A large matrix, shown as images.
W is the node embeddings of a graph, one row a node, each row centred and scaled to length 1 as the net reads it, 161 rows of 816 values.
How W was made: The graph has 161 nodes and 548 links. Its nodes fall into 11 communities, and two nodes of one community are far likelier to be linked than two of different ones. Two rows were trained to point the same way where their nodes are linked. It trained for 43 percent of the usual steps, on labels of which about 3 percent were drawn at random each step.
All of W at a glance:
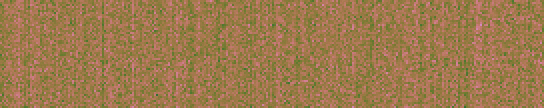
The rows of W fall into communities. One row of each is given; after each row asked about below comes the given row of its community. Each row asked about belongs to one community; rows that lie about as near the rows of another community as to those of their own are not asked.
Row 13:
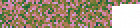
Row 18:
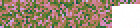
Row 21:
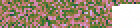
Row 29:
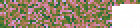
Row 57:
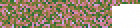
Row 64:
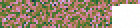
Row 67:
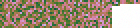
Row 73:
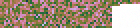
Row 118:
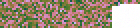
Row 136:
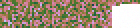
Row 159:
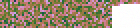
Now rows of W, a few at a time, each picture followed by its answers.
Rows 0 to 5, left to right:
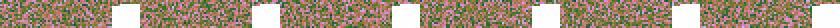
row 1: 118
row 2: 118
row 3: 21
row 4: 118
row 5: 57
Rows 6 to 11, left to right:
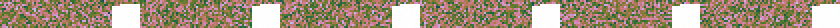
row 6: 67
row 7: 57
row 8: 57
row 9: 73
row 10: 29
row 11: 18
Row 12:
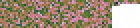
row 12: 118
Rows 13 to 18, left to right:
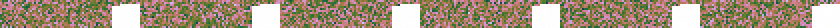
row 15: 57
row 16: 73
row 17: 67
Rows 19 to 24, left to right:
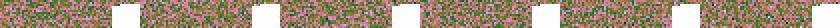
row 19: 57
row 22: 136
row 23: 18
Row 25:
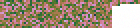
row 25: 57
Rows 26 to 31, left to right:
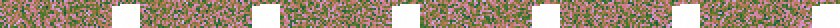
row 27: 118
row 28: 118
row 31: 67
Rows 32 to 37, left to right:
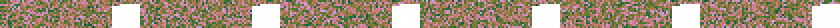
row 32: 21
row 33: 118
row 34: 159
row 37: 13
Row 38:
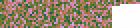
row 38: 13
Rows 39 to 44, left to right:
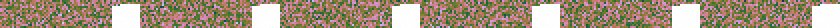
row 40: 18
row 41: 29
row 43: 118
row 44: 29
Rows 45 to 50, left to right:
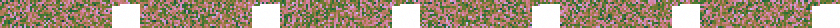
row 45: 64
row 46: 136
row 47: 57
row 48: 21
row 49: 29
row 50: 73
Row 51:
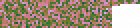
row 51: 118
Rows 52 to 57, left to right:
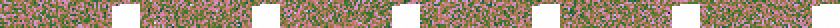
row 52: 159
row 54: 73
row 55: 159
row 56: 67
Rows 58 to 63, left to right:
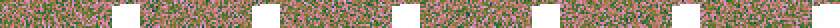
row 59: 73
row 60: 136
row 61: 64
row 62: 159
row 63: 118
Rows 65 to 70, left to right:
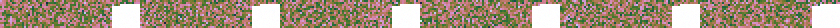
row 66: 57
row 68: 159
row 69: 29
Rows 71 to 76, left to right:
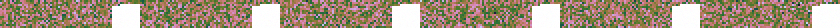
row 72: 57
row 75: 67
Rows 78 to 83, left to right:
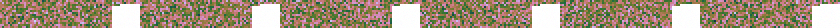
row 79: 18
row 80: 13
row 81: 13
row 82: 57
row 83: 13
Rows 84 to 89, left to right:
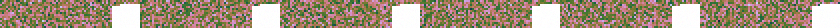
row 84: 29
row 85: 64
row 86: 18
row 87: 57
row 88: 29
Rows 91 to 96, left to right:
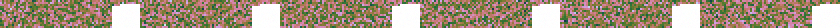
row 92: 159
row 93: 13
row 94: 159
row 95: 159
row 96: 29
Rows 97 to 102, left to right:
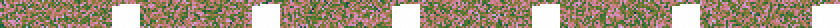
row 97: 159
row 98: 13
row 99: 136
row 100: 118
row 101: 67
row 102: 73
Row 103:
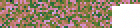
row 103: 57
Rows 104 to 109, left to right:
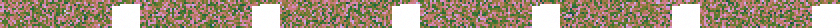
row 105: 29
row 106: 13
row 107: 29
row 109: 118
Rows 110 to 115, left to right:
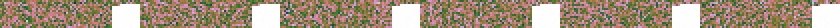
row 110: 67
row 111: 159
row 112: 18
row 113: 136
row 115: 64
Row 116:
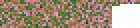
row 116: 67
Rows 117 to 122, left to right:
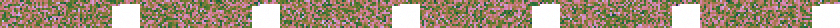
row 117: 159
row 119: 64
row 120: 73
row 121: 159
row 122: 73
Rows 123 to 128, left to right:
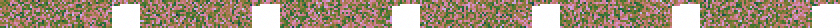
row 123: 136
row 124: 64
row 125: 29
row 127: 64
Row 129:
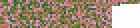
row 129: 136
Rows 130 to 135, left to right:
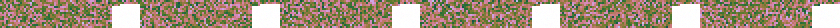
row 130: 29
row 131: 73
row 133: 136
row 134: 21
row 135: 136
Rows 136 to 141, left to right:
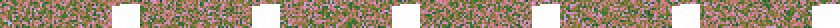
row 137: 21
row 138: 29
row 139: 57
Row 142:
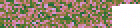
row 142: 159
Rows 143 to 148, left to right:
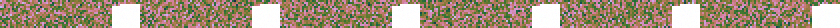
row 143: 159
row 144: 21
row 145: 136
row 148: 118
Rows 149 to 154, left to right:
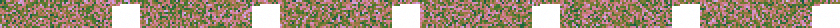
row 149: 57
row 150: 136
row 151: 13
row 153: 118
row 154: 18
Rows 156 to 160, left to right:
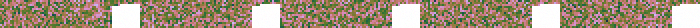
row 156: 73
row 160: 29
